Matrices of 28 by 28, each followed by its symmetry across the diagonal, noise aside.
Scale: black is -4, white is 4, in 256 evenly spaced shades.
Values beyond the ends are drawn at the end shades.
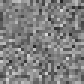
antisymmetric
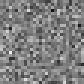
antisymmetric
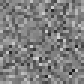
symmetric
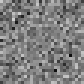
symmetric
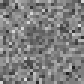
symmetric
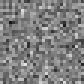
antisymmetric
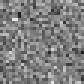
antisymmetric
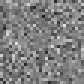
antisymmetric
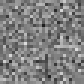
antisymmetric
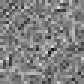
symmetric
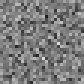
symmetric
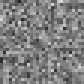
antisymmetric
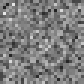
symmetric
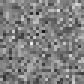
antisymmetric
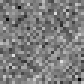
symmetric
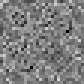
symmetric
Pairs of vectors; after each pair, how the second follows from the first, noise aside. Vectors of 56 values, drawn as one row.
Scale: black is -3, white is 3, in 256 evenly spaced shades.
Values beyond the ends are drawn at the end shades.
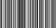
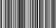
copied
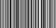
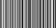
wrapped around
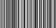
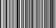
wrapped around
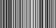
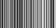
wrapped around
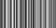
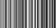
wrapped around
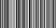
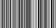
wrapped around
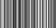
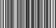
wrapped around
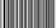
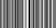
wrapped around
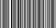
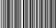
wrapped around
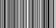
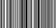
wrapped around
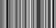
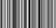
wrapped around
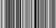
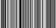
wrapped around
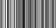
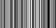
wrapped around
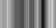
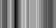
wrapped around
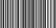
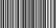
copied
